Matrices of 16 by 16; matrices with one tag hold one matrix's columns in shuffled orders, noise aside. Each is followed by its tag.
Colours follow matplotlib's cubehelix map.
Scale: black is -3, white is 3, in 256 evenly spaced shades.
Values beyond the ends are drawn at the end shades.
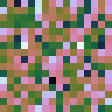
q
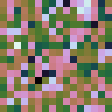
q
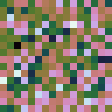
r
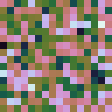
r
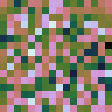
r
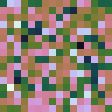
r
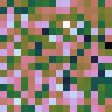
r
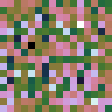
r
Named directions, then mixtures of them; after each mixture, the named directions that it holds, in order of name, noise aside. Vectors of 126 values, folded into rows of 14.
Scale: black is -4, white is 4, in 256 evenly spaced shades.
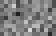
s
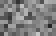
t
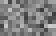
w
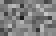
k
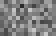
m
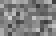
k, m, t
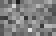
s, t, w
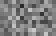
m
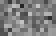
k, w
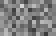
m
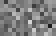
m, s, t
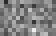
m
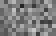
m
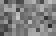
k, m, t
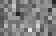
m, s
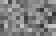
w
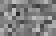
k, m, t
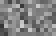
k, m, w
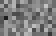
s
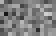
k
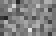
s, t, w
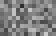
m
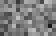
m, t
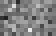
s, t, w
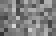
m, s, t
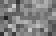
s, t
